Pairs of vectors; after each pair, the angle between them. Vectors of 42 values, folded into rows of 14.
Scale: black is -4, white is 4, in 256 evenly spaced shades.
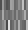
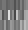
orthogonal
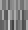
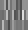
partly opposed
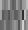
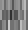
partly aligned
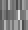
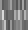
partly aligned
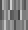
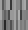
nearly opposite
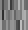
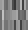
partly opposed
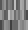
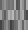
nearly parallel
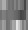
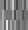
orthogonal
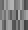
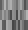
nearly parallel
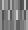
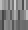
partly aligned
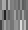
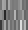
nearly parallel
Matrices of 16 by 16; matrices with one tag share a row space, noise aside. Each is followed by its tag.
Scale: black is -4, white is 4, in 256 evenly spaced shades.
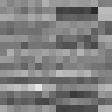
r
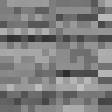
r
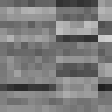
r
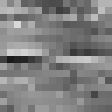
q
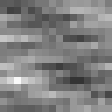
q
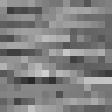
q
